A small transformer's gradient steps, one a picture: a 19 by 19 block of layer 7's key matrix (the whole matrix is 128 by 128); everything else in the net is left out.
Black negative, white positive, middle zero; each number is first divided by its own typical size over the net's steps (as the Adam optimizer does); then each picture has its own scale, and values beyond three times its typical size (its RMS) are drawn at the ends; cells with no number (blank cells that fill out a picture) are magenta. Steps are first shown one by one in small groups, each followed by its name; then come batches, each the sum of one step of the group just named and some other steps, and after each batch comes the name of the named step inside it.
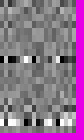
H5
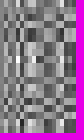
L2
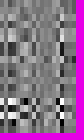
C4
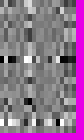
H5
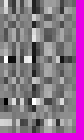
H5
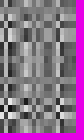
C4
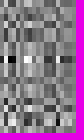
H5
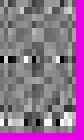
H5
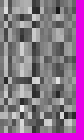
C4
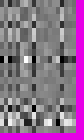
H5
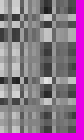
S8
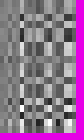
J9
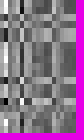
S8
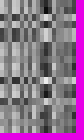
S8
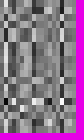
J9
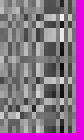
S8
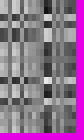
S8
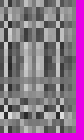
J9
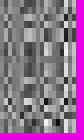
J9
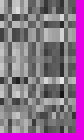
S8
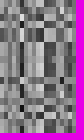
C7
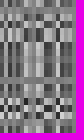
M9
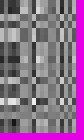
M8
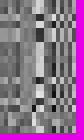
M9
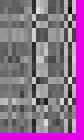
M8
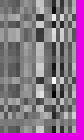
M9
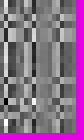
M8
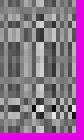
M9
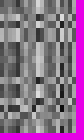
M8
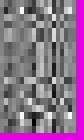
C7
